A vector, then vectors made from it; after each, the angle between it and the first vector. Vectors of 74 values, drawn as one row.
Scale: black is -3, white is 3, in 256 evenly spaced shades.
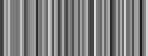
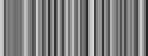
nearly opposite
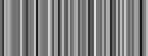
nearly parallel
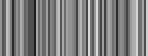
orthogonal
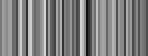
orthogonal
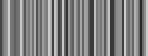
nearly parallel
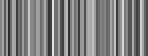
partly opposed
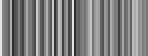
partly opposed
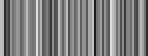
nearly opposite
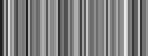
partly aligned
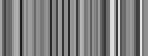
partly opposed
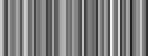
partly opposed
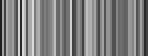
orthogonal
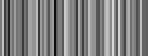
partly opposed
